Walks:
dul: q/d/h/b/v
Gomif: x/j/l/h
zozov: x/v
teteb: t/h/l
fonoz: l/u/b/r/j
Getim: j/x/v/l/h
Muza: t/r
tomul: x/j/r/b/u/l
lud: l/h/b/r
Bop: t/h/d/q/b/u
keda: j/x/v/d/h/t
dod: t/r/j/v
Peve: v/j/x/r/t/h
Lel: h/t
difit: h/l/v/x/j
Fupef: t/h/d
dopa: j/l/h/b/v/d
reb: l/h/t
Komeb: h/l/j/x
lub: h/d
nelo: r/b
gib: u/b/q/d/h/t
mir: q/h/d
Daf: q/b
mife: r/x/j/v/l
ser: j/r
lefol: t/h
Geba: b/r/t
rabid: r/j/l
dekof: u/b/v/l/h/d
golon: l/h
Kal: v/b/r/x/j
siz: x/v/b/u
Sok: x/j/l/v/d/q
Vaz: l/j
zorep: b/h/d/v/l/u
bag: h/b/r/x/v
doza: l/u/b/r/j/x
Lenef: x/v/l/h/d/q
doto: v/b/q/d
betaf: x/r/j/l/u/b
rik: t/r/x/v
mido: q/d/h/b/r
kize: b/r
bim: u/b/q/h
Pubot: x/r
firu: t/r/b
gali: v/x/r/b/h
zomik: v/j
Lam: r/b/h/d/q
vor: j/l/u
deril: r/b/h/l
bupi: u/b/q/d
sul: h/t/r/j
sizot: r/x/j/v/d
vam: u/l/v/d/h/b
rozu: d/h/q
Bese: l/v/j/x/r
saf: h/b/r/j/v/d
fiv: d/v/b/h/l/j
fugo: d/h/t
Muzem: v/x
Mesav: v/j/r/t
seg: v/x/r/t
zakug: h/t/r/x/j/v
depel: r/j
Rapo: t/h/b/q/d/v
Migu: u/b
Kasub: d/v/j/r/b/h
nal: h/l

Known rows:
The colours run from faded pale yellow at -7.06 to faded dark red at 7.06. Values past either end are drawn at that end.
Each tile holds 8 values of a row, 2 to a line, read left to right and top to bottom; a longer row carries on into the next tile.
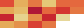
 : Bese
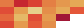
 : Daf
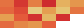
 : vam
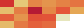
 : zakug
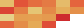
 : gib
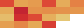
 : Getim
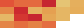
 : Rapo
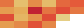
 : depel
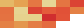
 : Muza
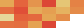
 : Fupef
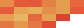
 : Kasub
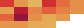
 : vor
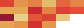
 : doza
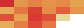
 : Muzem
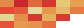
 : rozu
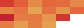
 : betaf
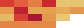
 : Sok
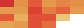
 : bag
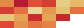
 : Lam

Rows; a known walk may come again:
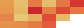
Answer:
sul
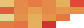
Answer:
fugo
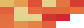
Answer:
Geba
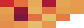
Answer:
zorep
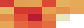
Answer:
sizot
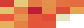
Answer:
zakug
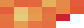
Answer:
lud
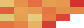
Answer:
Lel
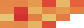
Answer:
golon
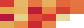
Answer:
Kal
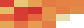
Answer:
Vaz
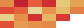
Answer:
rozu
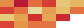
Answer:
Lam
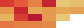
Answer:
Sok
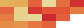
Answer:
Muza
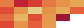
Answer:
Daf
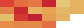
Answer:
Rapo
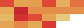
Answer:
Getim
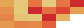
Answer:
Mesav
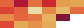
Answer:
Bop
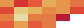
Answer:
mido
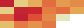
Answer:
mife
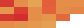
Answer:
tomul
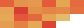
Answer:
Gomif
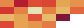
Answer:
bim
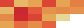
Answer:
fiv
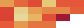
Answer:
firu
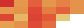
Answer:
bag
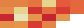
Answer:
Pubot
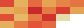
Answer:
rik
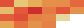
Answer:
rabid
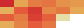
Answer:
zozov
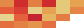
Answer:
mir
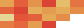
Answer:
Fupef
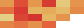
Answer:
lub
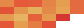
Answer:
Kasub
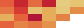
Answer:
doto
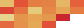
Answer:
gib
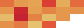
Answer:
nal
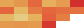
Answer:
Peve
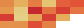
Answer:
ser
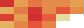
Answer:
Muzem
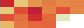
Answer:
difit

